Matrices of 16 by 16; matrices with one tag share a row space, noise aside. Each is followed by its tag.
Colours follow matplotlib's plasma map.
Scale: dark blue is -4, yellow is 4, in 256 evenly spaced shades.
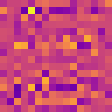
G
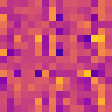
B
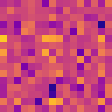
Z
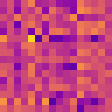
G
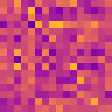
G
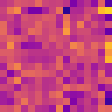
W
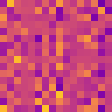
B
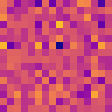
B
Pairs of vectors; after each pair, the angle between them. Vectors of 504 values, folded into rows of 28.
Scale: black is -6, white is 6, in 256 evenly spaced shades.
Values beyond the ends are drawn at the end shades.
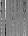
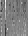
nearly parallel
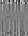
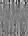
nearly parallel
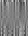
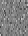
orthogonal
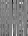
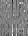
nearly parallel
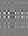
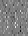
partly aligned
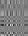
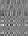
nearly opposite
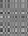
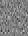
partly aligned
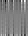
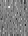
partly opposed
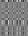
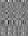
nearly opposite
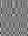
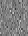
partly opposed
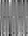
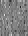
partly opposed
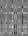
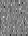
orthogonal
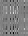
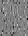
partly aligned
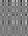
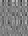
nearly parallel
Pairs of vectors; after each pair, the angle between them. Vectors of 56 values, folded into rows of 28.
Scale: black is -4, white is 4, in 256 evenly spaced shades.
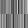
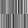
nearly parallel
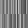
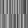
nearly parallel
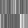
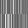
orthogonal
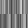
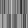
nearly opposite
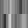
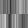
nearly opposite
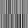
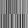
nearly parallel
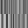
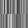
orthogonal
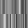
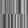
nearly opposite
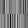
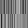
partly aligned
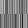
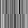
partly aligned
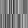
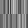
partly opposed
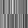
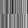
nearly opposite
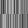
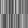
nearly opposite
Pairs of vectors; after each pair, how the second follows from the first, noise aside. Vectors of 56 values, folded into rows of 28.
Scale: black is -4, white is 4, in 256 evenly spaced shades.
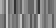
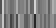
wrapped around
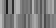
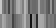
wrapped around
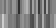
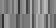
sign-scrambled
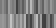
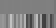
partly zeroed
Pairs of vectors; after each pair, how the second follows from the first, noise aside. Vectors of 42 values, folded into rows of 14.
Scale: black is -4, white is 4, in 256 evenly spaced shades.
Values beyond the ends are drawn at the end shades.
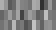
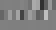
partly zeroed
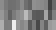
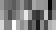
scaled up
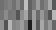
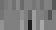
partly zeroed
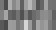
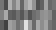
copied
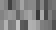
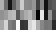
scaled up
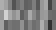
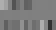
partly zeroed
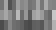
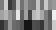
scaled up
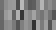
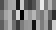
scaled up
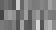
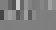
partly zeroed
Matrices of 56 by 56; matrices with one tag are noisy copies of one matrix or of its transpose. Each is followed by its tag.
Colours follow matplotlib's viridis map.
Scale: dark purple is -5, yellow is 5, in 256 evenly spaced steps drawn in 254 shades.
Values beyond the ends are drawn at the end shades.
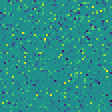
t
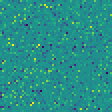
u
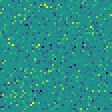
u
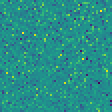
t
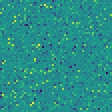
u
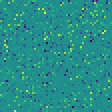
u
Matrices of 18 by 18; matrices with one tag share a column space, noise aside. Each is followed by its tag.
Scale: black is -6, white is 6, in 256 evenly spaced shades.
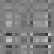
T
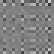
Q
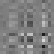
T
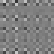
Q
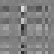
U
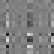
T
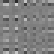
Q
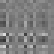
T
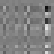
U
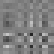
T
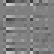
Q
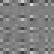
Q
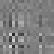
T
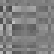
U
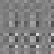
T
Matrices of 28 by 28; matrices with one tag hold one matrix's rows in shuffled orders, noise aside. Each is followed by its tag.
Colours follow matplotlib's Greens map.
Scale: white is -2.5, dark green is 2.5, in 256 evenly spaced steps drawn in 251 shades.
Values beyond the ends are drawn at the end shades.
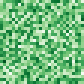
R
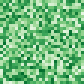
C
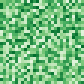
R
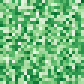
R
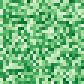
C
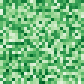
C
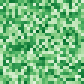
C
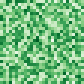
R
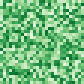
C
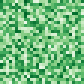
R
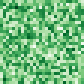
C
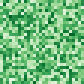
C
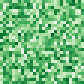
C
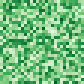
C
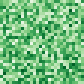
C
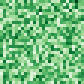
C
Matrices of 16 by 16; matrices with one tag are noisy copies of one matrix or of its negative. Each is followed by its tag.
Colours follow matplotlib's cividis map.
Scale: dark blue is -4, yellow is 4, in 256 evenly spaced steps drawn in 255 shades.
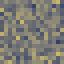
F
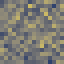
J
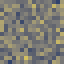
F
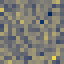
F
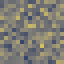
J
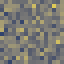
F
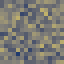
J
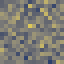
J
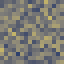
J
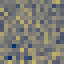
F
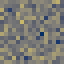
F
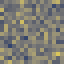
F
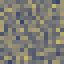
F
